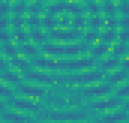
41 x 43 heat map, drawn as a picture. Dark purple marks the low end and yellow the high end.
No row or column stands out. Concentric rings centre on the top middle. Horizontal stripes repeat 9 times down the table. The values follow a bell shape. There is no overall slope.
